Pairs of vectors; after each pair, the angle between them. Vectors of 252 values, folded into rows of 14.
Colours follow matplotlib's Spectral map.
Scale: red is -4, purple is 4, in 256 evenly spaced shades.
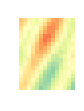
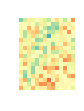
partly opposed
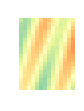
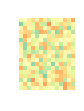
orthogonal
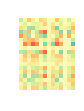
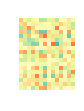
nearly opposite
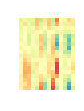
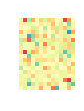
orthogonal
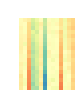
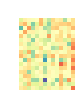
partly aligned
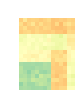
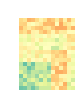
nearly parallel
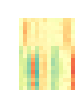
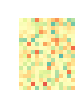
orthogonal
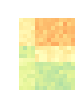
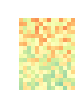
partly aligned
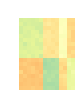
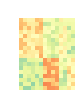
nearly opposite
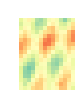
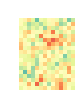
partly aligned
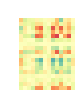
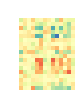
nearly opposite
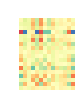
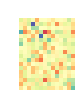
partly opposed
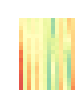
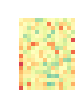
partly aligned
